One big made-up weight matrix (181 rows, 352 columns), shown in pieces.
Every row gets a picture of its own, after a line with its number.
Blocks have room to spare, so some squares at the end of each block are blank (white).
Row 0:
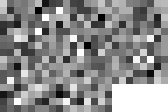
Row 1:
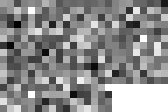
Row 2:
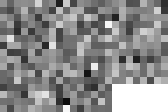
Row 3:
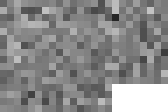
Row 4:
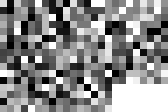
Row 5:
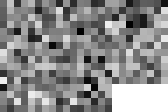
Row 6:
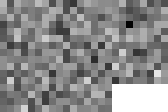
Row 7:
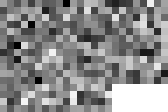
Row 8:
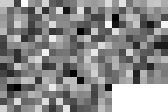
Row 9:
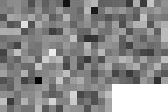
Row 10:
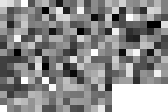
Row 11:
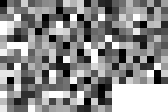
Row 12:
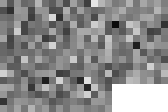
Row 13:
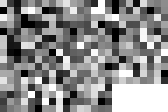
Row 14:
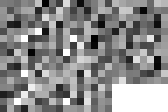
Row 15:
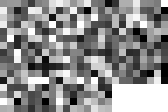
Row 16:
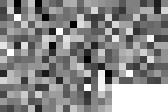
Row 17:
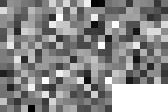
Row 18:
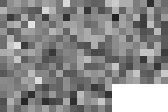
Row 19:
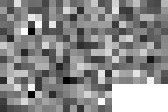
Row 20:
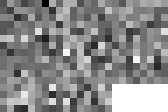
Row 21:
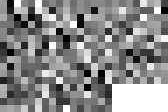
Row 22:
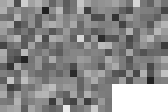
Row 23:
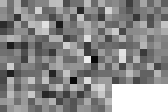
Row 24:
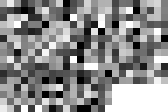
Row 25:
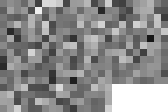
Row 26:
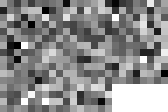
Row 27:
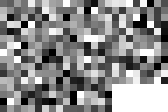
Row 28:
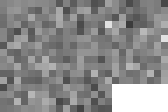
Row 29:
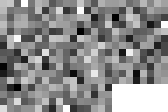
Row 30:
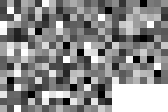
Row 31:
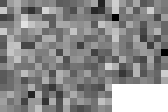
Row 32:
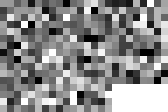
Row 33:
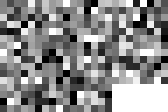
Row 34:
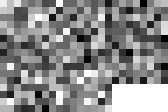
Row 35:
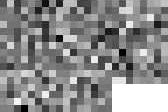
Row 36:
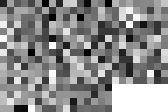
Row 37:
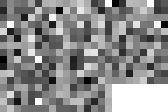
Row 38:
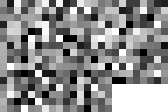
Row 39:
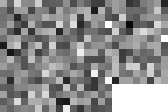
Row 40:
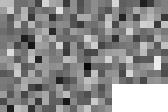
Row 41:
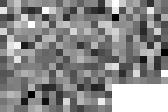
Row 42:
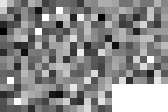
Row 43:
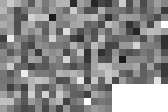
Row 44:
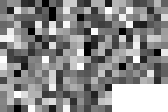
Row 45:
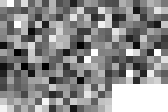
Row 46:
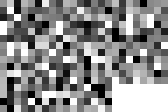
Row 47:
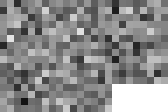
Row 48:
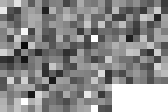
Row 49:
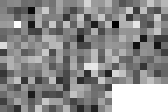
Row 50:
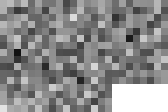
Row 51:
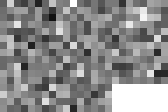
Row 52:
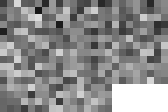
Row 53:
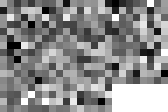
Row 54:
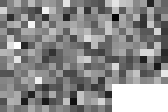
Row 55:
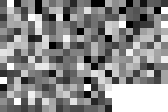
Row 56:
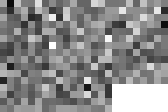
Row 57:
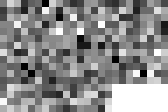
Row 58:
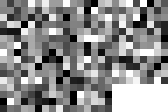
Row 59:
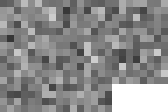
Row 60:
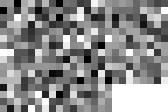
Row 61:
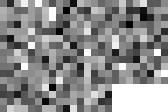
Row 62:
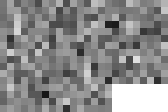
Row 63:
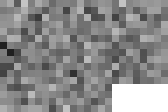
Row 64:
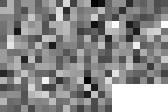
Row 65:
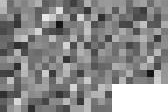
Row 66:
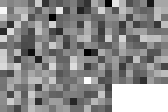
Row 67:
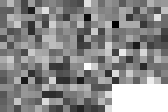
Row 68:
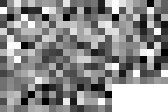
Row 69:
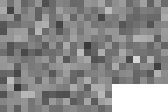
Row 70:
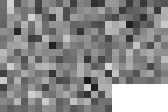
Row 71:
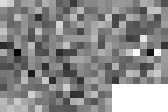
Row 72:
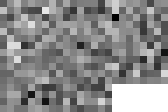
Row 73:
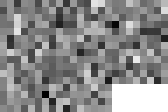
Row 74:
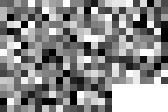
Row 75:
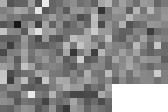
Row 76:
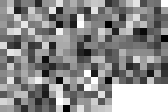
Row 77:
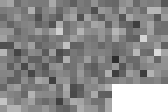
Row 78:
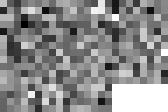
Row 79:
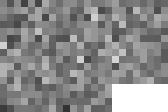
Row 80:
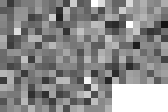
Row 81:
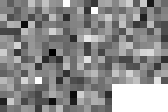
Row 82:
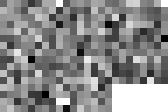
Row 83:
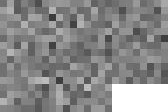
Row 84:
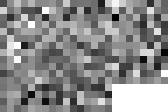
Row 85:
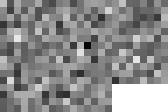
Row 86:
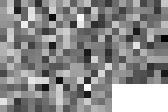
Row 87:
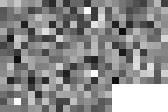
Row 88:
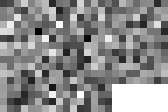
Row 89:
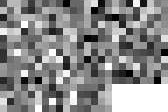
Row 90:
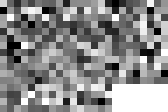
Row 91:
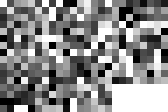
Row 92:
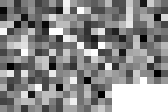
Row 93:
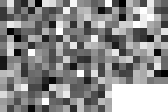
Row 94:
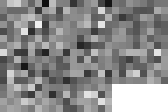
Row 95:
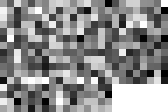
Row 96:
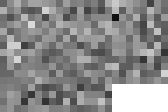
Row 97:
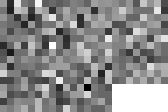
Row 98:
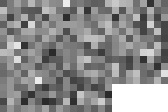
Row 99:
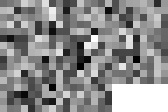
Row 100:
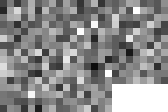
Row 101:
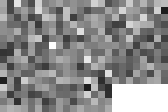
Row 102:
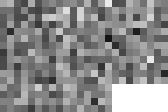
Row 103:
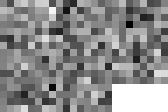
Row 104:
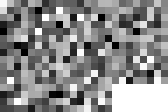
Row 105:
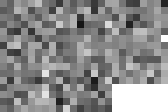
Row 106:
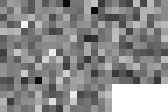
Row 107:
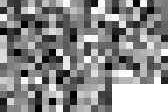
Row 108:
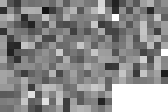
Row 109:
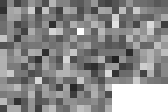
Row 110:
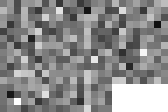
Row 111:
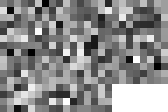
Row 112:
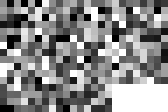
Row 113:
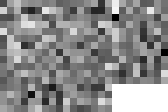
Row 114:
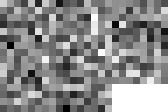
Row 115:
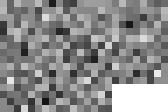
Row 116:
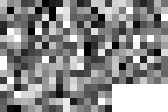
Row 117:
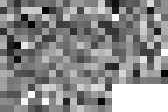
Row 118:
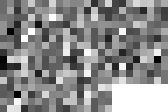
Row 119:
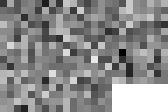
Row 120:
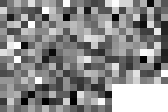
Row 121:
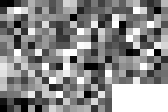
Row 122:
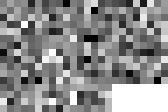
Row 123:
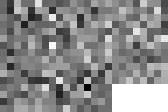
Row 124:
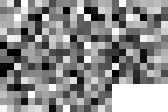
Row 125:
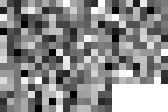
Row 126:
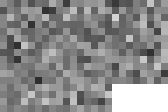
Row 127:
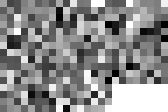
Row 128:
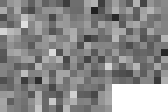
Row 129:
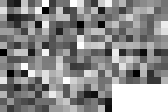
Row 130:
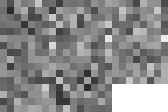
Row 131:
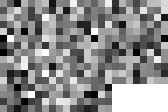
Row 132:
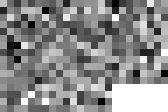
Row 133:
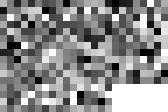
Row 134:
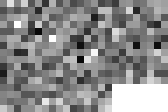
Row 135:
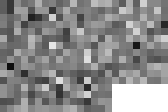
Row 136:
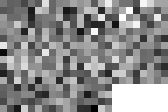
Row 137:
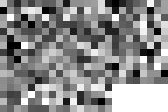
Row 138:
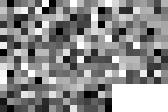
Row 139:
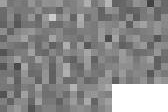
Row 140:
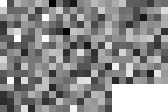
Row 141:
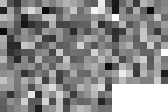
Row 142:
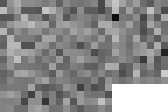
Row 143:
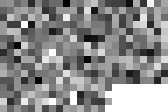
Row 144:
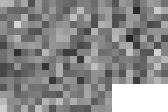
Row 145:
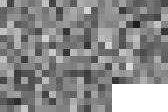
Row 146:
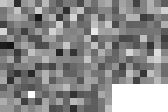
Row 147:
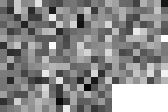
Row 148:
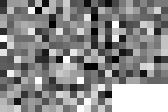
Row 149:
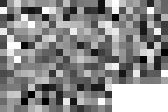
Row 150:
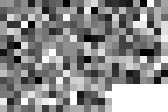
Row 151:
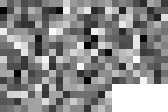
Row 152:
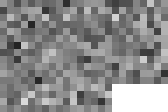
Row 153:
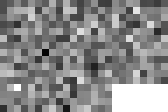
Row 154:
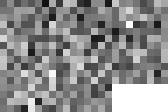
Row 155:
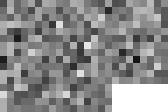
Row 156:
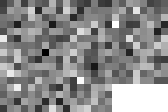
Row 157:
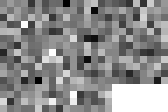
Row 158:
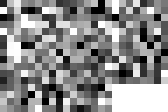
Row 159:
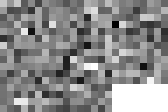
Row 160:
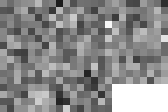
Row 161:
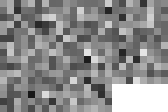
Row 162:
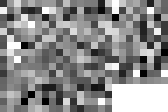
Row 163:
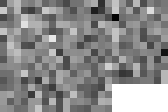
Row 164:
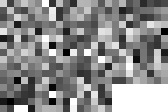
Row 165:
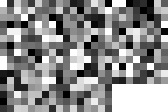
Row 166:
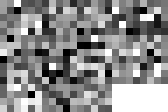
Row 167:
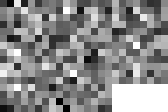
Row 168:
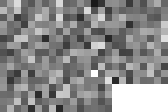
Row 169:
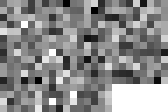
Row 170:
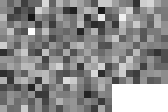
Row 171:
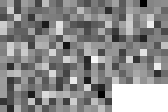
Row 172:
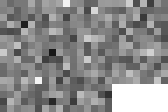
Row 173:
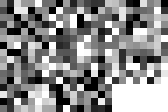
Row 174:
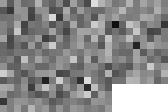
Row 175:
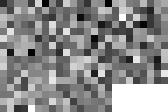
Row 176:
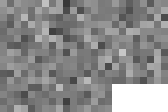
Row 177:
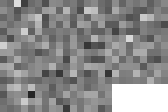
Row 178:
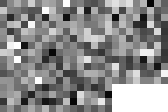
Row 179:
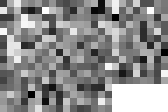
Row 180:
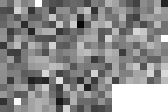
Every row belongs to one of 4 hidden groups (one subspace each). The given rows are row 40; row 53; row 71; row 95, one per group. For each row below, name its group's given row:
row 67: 71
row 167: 71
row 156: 71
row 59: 40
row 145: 40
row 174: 95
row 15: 95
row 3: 53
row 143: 53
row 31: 53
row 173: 95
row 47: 71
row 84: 53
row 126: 53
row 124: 71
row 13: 53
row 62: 95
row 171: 40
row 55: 95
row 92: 40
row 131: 71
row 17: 95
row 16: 95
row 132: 53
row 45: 71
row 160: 95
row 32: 53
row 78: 53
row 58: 53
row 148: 71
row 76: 95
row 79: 71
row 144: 71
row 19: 71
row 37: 40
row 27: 53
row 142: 53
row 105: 95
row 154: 40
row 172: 53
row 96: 53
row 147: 95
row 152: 53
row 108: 53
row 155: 40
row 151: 40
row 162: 53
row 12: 95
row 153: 71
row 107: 53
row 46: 40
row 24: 71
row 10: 71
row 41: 53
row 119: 40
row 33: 53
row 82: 95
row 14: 40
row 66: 40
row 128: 53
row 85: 40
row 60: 95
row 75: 71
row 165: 40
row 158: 53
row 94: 71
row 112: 71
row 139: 40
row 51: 40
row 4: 95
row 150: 53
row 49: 71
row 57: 71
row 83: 95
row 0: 40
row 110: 40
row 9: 53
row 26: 53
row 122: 53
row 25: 40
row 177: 71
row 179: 53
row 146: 71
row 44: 40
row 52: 71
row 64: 95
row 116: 40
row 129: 71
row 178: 53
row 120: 53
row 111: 40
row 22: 71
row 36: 40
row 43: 95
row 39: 95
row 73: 95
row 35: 40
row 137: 53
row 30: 40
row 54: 53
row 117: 53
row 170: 71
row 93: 40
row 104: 40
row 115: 40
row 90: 53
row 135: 95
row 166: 71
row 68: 53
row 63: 71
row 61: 40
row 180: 95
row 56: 95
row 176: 40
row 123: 95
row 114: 71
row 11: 40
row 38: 40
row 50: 71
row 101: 95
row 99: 40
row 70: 95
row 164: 40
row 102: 40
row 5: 95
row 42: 40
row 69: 40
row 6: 40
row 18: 53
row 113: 53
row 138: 71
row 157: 53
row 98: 53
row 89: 53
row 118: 40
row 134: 71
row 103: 40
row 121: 71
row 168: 95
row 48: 71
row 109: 71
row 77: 71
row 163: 53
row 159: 71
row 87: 95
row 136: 71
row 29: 71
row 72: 53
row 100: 71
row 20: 40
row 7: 53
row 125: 53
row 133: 53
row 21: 95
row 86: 95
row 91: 40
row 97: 95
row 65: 40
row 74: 53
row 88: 40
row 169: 53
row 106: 53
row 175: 40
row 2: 95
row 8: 71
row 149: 53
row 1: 71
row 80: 95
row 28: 95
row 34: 95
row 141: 53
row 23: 40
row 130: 95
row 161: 40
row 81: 53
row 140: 40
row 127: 95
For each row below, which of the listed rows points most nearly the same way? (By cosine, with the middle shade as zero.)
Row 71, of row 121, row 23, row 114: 114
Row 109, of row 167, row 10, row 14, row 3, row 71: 167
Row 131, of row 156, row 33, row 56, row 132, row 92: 132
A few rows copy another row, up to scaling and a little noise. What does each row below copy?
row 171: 46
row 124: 63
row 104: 42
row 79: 112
